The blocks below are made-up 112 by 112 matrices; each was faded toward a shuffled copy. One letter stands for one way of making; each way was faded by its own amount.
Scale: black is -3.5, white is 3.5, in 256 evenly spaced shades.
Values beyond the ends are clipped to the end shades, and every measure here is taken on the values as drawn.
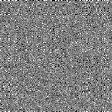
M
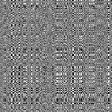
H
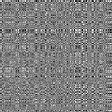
H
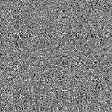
M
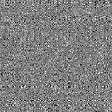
M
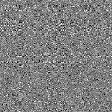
M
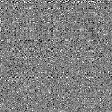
M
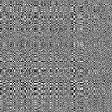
H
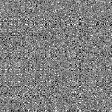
M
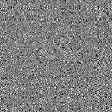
M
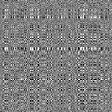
H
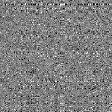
M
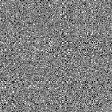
M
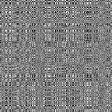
H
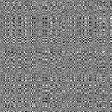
H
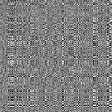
H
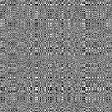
H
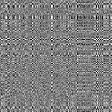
H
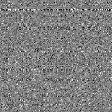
M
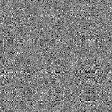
M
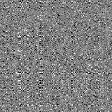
M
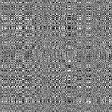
H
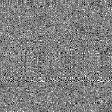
M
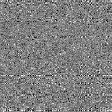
M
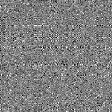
M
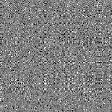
M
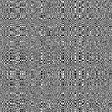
H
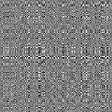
H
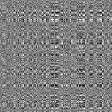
H
